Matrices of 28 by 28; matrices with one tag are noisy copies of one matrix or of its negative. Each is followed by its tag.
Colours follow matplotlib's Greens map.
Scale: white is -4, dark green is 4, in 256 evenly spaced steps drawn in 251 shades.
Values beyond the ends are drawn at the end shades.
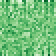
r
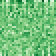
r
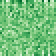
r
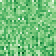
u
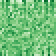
r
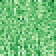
u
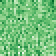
u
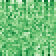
r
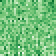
u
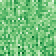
u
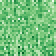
u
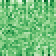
r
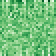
r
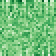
r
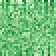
r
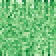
r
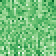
u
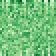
r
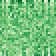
r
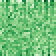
r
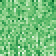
u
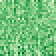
u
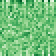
r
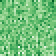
u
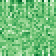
r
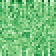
r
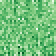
u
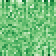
r
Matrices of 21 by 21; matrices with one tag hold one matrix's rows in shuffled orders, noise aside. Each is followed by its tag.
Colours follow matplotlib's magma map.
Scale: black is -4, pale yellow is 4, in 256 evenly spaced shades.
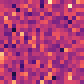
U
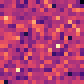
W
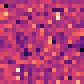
W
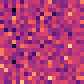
U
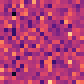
U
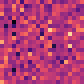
U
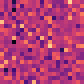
U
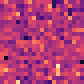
W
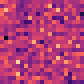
W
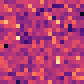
W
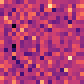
U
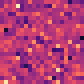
W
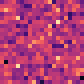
W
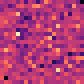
W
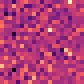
U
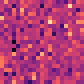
U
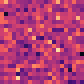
W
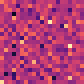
U
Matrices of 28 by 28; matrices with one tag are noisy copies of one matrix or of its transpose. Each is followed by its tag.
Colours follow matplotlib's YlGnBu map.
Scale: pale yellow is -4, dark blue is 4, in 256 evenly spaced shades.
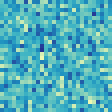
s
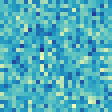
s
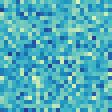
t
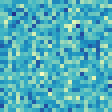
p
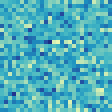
s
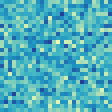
s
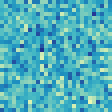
s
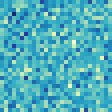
p
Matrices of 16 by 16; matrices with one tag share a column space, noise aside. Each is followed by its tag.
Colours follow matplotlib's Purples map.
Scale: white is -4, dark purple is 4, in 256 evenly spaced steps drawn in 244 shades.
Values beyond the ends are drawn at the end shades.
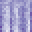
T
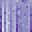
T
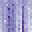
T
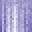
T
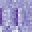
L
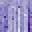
T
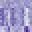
L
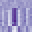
L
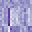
L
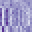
L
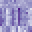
L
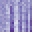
T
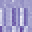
L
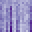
T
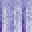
T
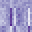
L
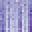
T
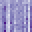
T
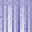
T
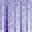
T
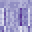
L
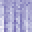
T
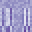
L
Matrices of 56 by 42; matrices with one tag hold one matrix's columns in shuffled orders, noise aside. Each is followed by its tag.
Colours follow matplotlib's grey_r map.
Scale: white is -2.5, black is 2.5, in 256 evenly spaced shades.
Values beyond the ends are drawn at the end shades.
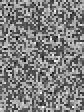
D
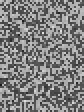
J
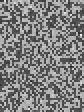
D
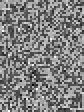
D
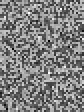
J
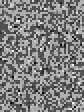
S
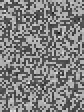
D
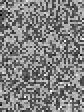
D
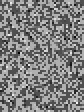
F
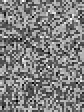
J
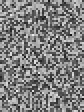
D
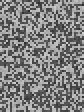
J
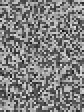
J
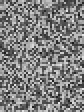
F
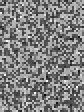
J
